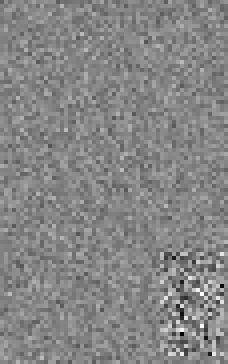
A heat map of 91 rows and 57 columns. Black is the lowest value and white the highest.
The bottom right is the roughest part. An odd patch, rougher than its surroundings, sits in the bottom right. The texture is fine-grained noise. The distribution is heavy-tailed on both sides. There are no regular stripes.
